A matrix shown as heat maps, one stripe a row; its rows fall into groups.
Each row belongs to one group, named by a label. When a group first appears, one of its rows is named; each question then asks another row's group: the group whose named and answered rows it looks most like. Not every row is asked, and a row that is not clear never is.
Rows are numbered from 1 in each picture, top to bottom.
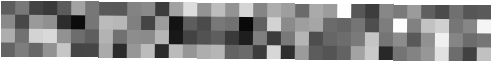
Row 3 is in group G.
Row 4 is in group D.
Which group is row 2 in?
G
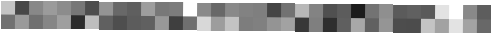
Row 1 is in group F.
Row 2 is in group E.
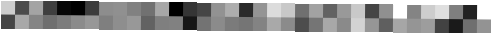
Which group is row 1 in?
G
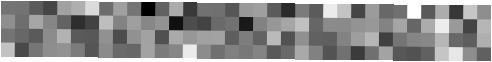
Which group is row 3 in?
D
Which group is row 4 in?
F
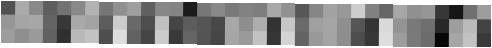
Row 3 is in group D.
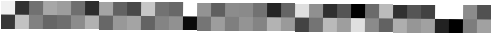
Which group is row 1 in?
F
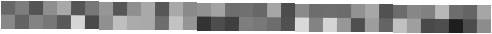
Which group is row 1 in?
D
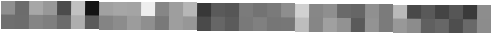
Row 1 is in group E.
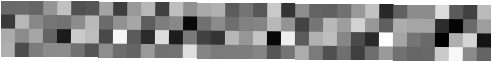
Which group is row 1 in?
D
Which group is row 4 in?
F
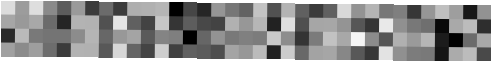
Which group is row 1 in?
G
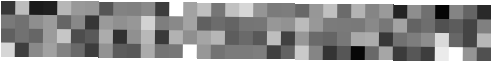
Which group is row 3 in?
D
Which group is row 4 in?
F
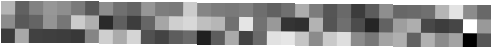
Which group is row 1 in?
F
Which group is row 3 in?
G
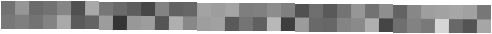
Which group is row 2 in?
D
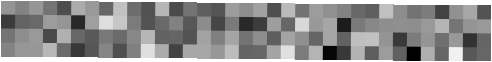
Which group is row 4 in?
E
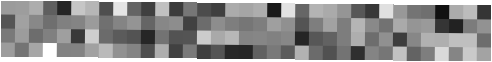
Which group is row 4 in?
G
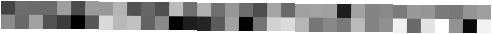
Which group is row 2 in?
G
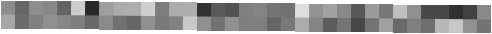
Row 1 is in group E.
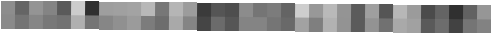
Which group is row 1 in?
E
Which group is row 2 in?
E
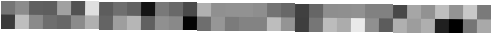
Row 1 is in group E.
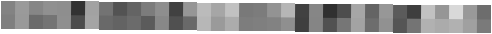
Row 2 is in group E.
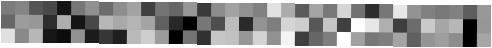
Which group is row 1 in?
G
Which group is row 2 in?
G
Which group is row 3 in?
G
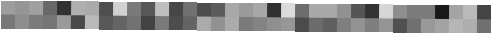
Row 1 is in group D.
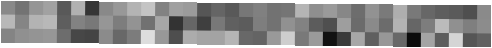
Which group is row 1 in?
E
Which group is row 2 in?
G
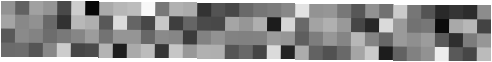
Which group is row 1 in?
E
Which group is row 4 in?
D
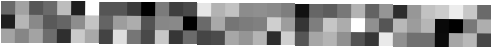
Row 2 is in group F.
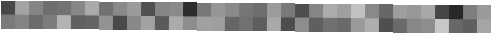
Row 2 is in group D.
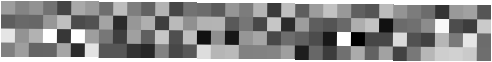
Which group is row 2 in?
D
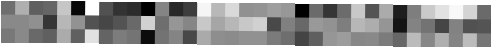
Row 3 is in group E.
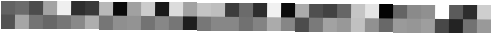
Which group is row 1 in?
D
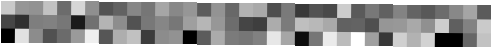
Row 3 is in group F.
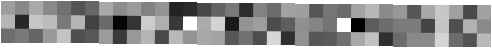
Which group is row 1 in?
G
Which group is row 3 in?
D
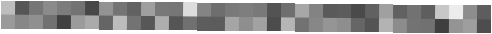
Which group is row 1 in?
F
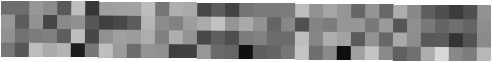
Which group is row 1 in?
E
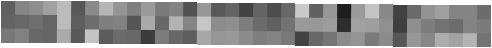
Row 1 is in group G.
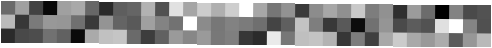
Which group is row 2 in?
F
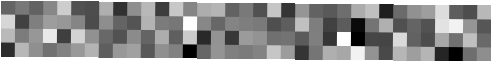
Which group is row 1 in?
D
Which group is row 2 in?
F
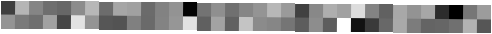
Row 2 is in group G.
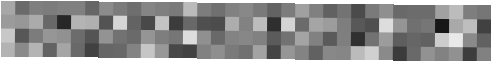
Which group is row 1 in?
F
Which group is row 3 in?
F
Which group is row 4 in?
G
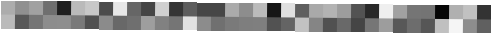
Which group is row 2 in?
F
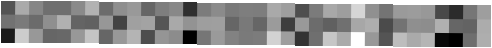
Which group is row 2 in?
D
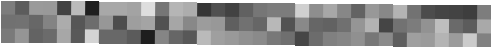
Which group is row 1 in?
E
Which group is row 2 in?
D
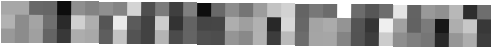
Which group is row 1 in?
G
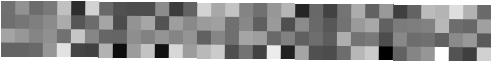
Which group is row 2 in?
D
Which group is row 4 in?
D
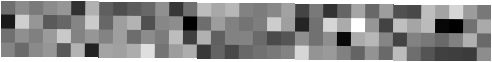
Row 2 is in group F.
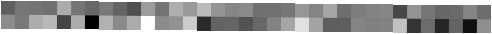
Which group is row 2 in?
E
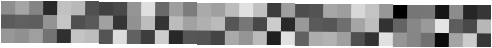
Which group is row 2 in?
D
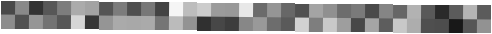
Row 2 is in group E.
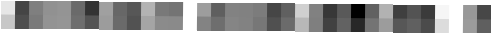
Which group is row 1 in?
F
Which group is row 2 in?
F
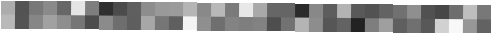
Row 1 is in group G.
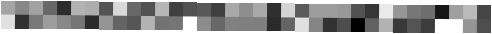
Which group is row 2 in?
F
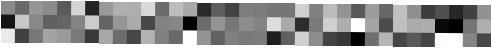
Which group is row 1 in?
E
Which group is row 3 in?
F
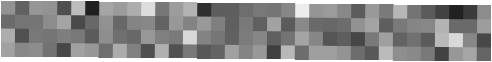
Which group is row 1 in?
E
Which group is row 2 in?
D
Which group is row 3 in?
F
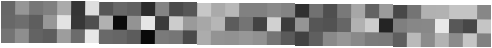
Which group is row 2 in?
D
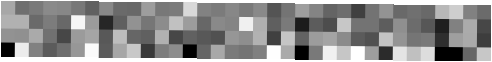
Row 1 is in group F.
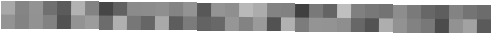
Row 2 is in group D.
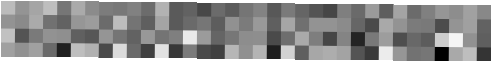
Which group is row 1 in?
G
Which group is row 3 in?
F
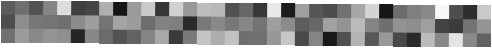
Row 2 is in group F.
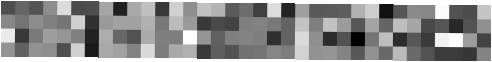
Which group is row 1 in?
D
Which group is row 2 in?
E
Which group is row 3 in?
F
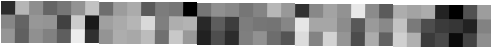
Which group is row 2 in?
E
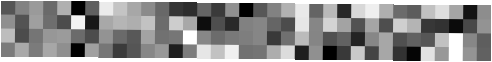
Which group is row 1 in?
G
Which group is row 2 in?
E
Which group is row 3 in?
F
